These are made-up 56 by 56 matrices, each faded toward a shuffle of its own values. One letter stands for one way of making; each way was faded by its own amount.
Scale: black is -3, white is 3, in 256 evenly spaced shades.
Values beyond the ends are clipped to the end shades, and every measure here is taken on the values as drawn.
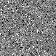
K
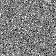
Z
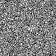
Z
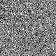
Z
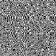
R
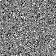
Z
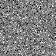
K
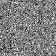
K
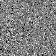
K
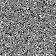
K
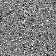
K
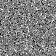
Z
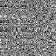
R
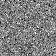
Z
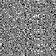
R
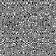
R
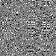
R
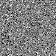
K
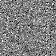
K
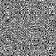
R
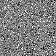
K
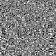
R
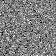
Z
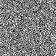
K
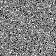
Z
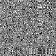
R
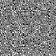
R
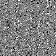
K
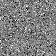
Z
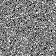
Z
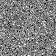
Z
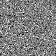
Z
